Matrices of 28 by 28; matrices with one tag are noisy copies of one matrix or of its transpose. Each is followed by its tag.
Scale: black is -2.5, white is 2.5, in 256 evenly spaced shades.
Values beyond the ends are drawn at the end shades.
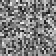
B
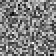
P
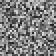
P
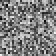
B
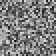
P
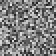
P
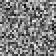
P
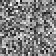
B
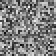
B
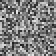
B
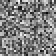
B
